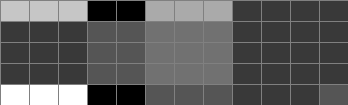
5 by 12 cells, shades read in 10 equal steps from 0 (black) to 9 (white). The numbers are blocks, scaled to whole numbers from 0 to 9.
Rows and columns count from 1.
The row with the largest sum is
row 1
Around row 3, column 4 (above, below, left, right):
3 3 2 3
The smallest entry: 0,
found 4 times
